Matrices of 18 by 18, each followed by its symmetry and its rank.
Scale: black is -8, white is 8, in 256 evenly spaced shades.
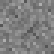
symmetric, full rank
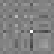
symmetric, rank two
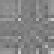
symmetric, rank three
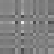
symmetric, rank one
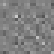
symmetric, rank three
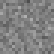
neither, full rank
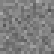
neither, full rank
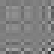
symmetric, rank one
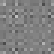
symmetric, rank two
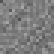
symmetric, full rank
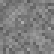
symmetric, full rank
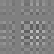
symmetric, rank one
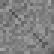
symmetric, full rank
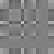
symmetric, rank one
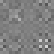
symmetric, rank three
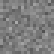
neither, full rank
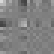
symmetric, rank two
